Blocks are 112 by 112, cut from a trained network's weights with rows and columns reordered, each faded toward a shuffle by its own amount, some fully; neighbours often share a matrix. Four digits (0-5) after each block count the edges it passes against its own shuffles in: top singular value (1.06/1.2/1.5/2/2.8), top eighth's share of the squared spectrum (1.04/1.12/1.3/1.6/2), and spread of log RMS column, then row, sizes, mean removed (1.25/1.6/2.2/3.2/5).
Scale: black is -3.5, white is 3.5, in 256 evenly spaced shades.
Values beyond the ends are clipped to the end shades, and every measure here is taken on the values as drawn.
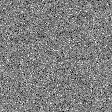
0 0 0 0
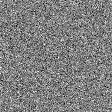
0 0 0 0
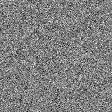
2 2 0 0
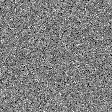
0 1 0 0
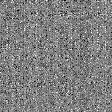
3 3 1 2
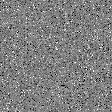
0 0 0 0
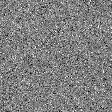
1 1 0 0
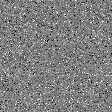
0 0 0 0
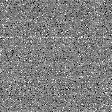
2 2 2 1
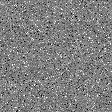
0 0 0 0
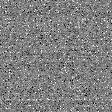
2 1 1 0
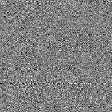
4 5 2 3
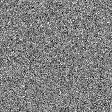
1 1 0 0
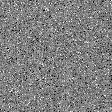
1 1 0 0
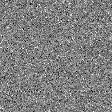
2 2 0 1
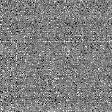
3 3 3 1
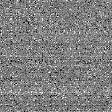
3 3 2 2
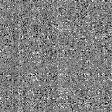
3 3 1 3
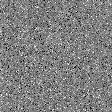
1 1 0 0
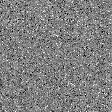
2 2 0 1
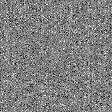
2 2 0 2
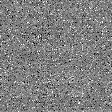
2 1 1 0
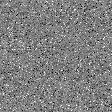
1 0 0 0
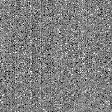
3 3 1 2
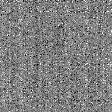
3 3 0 2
